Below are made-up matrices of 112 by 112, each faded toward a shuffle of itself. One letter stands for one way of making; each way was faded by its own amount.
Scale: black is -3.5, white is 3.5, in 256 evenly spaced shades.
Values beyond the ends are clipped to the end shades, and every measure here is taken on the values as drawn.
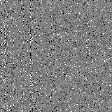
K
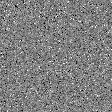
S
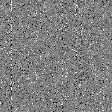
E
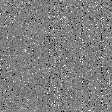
K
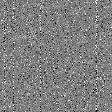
E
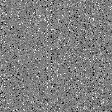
E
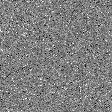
S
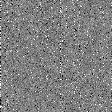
E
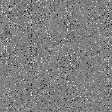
K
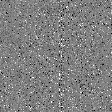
K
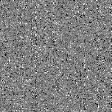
E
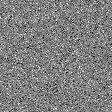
S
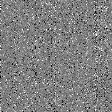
E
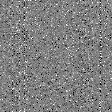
E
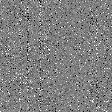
K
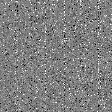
E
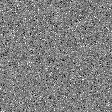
S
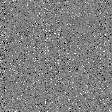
K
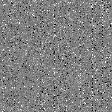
E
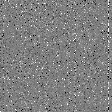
K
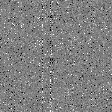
K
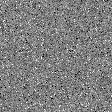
S
